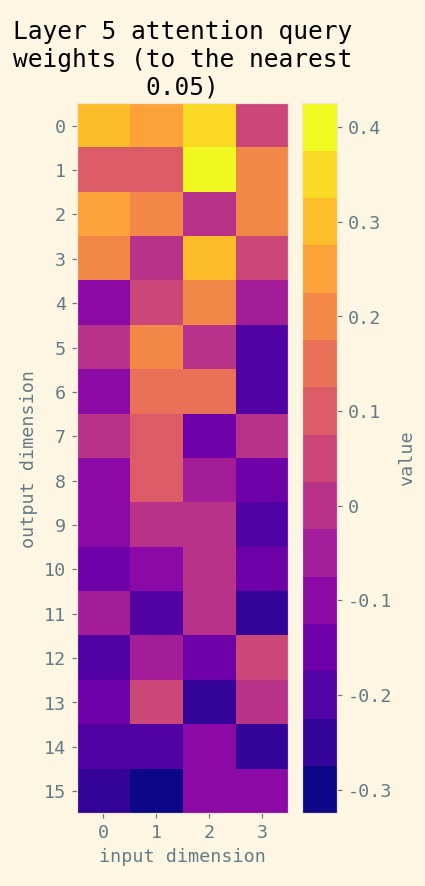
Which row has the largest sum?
0
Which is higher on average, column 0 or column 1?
column 1
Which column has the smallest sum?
3
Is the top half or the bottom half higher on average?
top
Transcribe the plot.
Title: Layer 5 attention query weights (to the nearest 0.05)
x-axis: input dimension, ticks 0 1 2 3
y-axis: output dimension, ticks 0 1 2 3 4 5 6 7 8 9 10 11 12 13 14 15 (0 at the top)
Colour bar: value, ticks -0.3 -0.2 -0.1 0 0.1 0.2 0.3 0.4
Values, 16 rows of 4:
0.3 0.25 0.35 0.05
0.1 0.1 0.4 0.2
0.25 0.2 0 0.2
0.2 0 0.3 0.05
-0.1 0.05 0.2 -0.05
0 0.2 0 -0.2
-0.1 0.15 0.15 -0.2
0 0.1 -0.15 0
-0.1 0.1 -0.05 -0.15
-0.1 0 0 -0.2
-0.15 -0.1 0 -0.15
-0.05 -0.2 0 -0.25
-0.2 -0.05 -0.15 0.05
-0.15 0.05 -0.25 0
-0.2 -0.2 -0.1 -0.25
-0.25 -0.3 -0.1 -0.1
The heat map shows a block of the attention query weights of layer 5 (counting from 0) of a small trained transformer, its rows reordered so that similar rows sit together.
